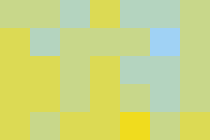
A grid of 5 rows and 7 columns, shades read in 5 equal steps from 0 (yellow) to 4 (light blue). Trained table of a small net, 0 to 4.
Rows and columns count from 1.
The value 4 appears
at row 2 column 6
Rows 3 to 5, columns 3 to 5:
2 1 3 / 2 1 2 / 1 1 0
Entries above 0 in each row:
7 7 7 7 6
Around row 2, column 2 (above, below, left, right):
2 1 1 2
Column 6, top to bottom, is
3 4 3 3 2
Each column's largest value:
2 3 3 2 3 4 2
